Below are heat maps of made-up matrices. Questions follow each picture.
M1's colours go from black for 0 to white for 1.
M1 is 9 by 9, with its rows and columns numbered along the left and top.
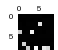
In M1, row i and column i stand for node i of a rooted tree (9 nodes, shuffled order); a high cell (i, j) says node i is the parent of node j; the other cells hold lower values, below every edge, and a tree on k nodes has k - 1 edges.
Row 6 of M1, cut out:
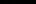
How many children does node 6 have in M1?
0
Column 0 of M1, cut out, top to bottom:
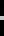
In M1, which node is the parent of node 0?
4
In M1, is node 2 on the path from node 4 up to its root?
no
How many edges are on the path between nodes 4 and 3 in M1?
1
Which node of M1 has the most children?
8
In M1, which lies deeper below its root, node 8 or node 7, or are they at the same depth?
node 7
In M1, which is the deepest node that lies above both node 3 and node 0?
4
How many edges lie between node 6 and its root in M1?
1
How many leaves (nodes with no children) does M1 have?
5
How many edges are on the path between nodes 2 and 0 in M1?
3
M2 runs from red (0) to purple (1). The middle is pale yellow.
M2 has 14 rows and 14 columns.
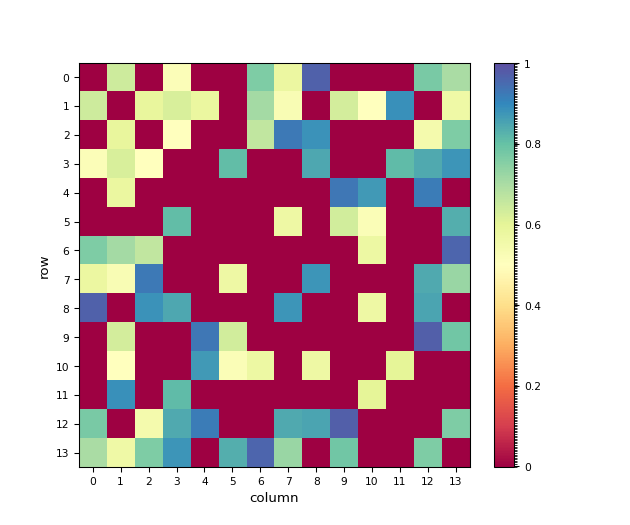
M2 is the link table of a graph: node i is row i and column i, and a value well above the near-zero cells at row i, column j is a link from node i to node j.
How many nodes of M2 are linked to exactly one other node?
0
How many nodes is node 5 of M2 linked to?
5
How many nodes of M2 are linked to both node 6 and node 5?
2
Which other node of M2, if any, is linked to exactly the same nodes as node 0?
node 2
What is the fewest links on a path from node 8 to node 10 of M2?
1
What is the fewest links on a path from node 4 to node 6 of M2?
2
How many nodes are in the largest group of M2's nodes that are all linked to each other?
4
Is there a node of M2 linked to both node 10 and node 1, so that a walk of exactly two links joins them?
yes
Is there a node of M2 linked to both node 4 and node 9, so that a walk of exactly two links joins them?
yes
